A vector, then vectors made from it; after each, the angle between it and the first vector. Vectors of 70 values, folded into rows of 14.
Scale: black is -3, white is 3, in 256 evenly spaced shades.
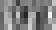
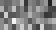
orthogonal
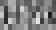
partly opposed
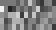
orthogonal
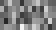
orthogonal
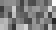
orthogonal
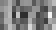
nearly parallel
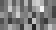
orthogonal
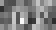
partly opposed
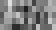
partly aligned
